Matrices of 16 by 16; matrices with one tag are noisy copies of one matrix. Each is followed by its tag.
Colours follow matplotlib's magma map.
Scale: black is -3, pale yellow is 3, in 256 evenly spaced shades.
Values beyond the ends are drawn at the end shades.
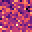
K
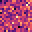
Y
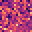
K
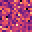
K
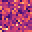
K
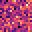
Y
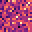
Y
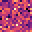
K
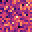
Y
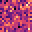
Y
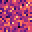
Y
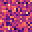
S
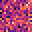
Y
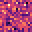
S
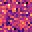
S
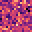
K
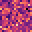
K
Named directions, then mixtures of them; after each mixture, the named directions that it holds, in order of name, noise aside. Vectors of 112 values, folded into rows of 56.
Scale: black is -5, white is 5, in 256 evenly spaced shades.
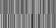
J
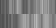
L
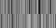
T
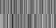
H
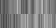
J, L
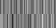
H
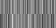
H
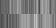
L, T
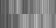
L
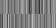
J, T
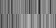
L, T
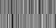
H, T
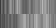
L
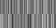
H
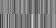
J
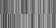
J, L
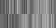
H, L
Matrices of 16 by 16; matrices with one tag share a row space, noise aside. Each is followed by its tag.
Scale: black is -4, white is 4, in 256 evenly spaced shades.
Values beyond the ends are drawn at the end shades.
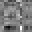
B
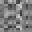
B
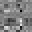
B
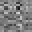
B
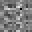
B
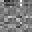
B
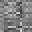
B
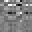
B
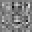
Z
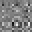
Z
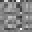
B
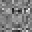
Z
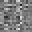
B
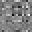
Z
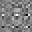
Z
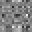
Z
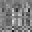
Z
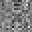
Z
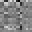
B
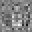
Z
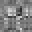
B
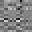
B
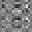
Z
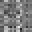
B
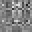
Z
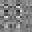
B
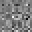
Z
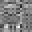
B
